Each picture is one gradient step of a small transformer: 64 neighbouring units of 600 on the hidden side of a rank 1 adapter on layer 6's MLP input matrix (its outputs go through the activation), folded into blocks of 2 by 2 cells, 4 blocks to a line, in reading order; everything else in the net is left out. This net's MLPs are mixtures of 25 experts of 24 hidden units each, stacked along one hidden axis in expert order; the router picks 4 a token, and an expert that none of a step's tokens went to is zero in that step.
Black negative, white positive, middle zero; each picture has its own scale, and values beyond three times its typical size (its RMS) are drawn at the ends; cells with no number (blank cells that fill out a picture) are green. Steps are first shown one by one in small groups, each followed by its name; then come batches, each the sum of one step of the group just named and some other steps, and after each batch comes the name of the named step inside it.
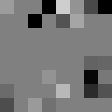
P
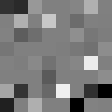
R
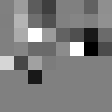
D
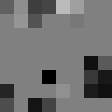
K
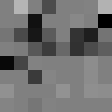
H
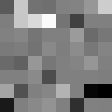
R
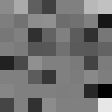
H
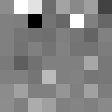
P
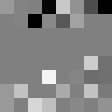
P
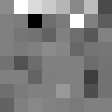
P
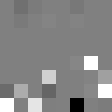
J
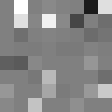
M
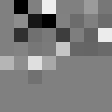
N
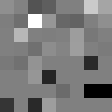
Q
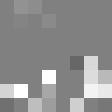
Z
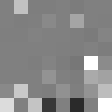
J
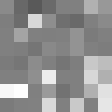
Q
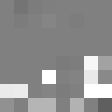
Z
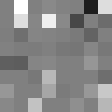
M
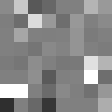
Q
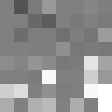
N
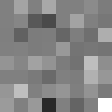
N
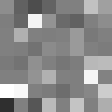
Q
